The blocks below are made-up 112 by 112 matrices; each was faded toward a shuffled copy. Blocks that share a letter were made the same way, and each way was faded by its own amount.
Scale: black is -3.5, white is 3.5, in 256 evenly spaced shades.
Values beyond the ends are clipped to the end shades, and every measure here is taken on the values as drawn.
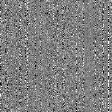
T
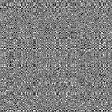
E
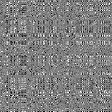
E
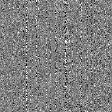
T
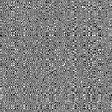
E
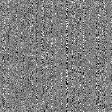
T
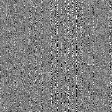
T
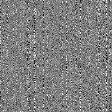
T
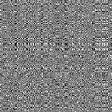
E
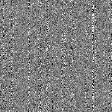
T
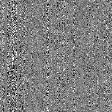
T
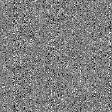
T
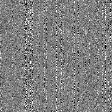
T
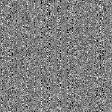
T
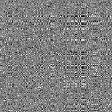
E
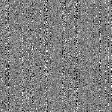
T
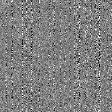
T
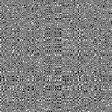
E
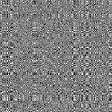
E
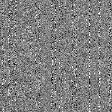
T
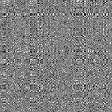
E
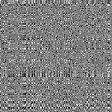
E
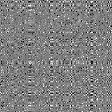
E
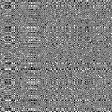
E
